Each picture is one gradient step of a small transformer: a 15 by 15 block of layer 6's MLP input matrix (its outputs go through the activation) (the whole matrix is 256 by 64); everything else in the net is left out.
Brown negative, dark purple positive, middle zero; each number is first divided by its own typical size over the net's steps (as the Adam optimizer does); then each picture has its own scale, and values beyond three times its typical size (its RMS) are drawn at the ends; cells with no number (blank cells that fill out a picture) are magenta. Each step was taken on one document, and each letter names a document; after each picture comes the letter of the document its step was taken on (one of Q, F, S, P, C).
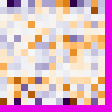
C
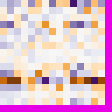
C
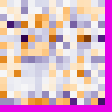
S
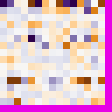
C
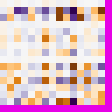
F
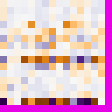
S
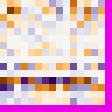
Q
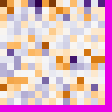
C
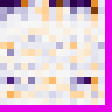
Q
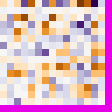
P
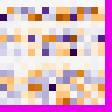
F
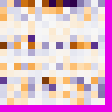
Q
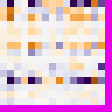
Q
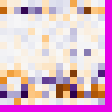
F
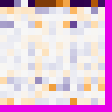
C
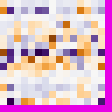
S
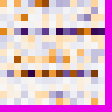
P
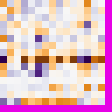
S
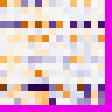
S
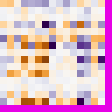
S
